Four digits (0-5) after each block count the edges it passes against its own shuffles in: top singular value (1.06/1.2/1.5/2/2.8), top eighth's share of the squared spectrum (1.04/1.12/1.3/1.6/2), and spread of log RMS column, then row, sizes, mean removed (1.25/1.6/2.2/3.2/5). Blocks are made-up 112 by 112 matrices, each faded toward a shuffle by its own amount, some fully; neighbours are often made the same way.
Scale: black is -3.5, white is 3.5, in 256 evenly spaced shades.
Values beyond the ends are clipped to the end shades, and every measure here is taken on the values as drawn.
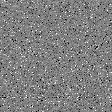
3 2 0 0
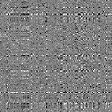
5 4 3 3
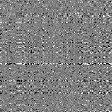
5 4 3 3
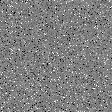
0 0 0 0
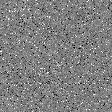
3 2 0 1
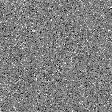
0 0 0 0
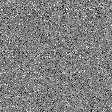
2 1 0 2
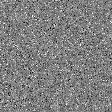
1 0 0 0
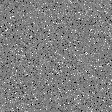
0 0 0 0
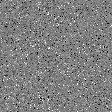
2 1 0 0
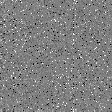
3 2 1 0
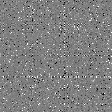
4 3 2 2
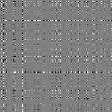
5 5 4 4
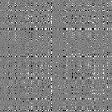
5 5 4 4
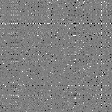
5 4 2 2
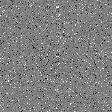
3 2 0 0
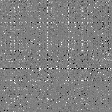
4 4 2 2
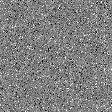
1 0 1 0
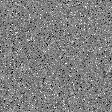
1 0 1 0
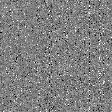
2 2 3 0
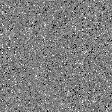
1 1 2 0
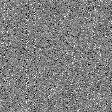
1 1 2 0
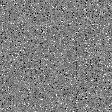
1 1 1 0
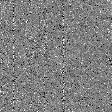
2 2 2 0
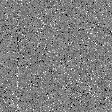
1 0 1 0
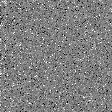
1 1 1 0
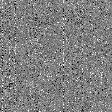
2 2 3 0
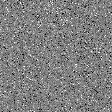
0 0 1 0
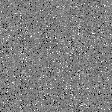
1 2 2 2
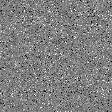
1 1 1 1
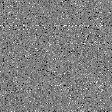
2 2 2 3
